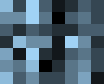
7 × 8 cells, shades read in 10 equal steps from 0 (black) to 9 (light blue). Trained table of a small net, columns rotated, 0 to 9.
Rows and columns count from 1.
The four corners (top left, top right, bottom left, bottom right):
8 3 8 1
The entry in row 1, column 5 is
1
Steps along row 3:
down up down down same up same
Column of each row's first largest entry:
3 3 1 6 3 3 1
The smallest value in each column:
2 1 4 0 0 2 4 1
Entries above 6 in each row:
2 1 0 2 2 1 2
